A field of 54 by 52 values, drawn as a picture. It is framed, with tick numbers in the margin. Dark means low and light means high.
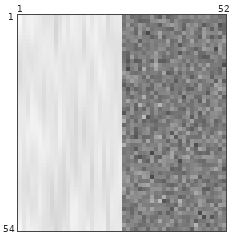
It is made of 1 by 2 panels. Panel 1,1: very high, streaked downward, faint in contrast. Panel 1,2: middling, fine-grained.
